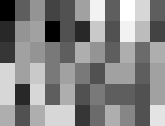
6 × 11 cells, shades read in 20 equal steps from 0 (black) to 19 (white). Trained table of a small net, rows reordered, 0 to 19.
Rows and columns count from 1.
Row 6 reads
13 6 13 16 16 4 8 13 10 6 17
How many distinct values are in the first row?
9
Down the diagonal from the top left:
0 11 11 9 13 4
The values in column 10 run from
6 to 16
